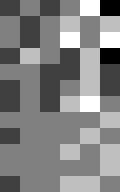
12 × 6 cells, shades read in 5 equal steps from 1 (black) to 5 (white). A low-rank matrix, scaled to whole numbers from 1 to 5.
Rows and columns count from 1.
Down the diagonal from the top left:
2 2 3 2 4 2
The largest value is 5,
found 4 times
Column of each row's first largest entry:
5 4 4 2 5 5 5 6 5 4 6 4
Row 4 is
2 4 3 2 4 1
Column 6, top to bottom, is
1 4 5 1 2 2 3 4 3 4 4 3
